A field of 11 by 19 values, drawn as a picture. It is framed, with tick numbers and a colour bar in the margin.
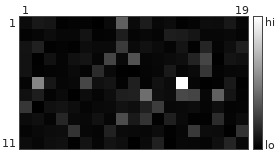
On average the colour sits 10% of the way up the scale. Most values sit low, with a long tail of high ones. There are no regular stripes. The top left is the calmest part. The middle right is the ninth with the highest average. There is no overall slope. The middle right is the roughest part.
